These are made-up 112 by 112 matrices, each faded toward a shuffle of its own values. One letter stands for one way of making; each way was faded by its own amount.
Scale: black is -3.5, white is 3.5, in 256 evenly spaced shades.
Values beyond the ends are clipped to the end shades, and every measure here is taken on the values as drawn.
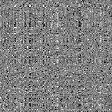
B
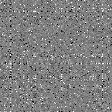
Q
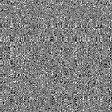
B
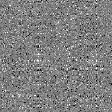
Q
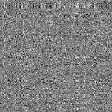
B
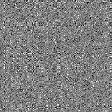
B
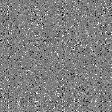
Q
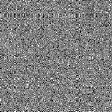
B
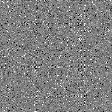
Q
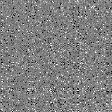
Q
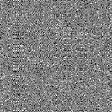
B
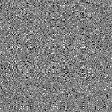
B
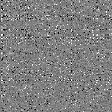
Q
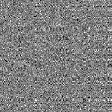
B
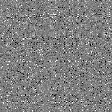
Q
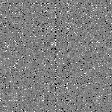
Q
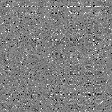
Q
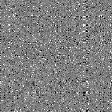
Q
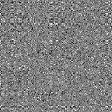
B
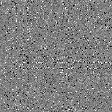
Q
